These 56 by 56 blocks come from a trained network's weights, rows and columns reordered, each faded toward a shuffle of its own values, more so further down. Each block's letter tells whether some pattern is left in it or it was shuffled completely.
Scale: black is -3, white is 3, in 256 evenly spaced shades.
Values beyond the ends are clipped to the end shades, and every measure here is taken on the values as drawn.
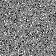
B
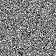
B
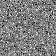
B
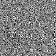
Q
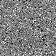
B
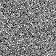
B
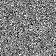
B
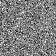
B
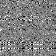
Q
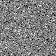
B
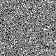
B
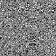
Q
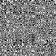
Q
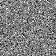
B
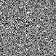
Q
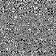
Q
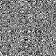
Q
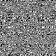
Q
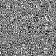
Q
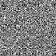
Q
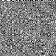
Q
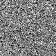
B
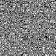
Q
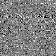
Q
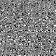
Q
